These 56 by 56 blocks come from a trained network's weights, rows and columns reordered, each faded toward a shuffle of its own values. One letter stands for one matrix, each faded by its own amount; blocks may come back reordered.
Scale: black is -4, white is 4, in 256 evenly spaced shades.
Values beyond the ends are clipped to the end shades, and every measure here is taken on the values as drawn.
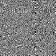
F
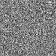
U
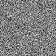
U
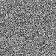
U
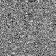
U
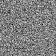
U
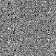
F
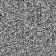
U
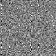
F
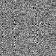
F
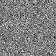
U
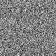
U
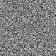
U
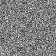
U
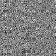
F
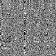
F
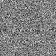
U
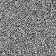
U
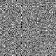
F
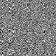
F
